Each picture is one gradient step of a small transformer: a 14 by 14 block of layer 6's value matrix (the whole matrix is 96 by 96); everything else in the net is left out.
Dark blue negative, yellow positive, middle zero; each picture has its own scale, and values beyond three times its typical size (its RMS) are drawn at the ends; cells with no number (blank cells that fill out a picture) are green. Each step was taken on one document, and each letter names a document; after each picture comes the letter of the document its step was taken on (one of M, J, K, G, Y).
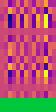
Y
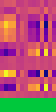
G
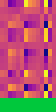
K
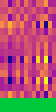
Y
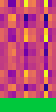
K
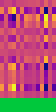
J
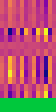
Y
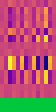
Y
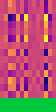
K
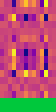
K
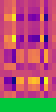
G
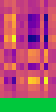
G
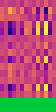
Y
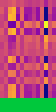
J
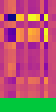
G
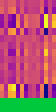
J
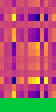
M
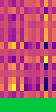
J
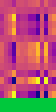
M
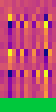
Y
